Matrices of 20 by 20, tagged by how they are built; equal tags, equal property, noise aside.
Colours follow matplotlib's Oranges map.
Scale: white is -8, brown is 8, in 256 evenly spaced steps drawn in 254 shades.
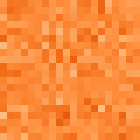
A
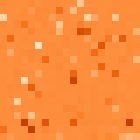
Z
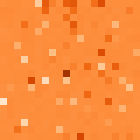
Z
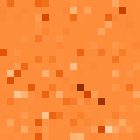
Z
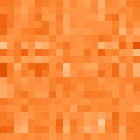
A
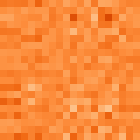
A
